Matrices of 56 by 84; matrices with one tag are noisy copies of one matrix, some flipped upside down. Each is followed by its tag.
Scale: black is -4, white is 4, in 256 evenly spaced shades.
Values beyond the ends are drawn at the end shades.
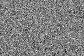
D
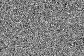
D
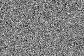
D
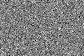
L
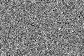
L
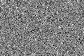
L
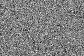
D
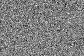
D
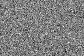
D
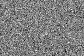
D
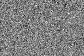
D
